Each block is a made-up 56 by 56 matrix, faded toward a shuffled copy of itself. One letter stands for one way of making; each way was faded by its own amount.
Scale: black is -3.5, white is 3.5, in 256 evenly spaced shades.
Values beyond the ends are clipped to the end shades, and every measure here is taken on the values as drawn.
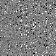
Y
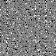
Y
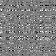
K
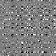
K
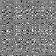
K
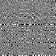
K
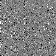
Y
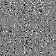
Y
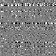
K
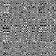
K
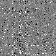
Y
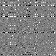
K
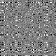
K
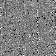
Y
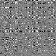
K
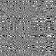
K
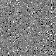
Y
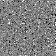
Y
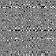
K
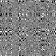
K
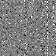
Y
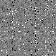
Y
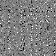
Y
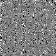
Y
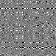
K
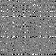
K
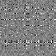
K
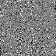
Y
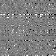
K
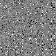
Y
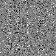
Y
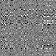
K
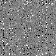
Y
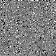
Y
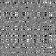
K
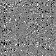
Y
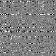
K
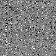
Y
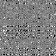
K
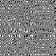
K
